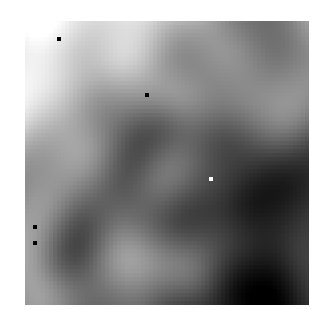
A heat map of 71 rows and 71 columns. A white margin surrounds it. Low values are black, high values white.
Mirror symmetry: none. Stripes: none. Odd rows or columns: none. Calmest part: top right. Slope: up to the top left. Ninth with the highest average: top left. Ninth with the lowest average: bottom right. Lone odd cells: 5, 1 higher and 4 lower than their neighbours.
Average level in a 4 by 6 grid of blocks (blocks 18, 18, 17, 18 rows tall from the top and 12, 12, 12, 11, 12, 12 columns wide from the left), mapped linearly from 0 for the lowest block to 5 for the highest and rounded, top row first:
544332
432222
322100
222200
